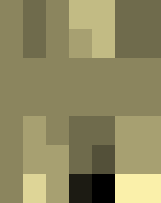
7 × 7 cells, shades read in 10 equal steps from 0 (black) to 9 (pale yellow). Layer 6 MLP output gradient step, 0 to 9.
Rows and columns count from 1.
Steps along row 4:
same same same same same same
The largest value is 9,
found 2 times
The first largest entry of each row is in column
4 5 1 1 2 2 6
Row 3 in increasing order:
5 5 5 5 5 5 5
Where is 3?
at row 6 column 5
